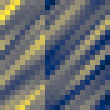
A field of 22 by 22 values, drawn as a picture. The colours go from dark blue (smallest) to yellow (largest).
The grain runs diagonally up to the right. The ninth with the lowest average is the bottom right. Values change most from cell to cell in the middle right. A vertical seam about 40% of the way across splits the table, and the left part is higher.
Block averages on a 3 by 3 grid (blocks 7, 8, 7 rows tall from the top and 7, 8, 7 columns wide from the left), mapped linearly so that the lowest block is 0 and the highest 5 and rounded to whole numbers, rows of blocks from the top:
532 / 411 / 520
